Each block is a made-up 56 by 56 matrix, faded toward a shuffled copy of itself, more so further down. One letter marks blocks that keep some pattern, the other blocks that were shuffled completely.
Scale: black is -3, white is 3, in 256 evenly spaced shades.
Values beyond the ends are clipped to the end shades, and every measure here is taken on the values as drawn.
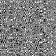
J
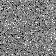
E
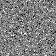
E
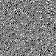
J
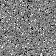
E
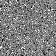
E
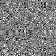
J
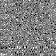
J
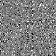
J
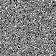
E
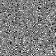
J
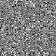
J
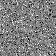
E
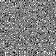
J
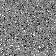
E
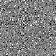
J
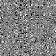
J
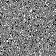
E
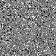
J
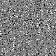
J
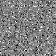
J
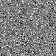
J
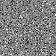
J
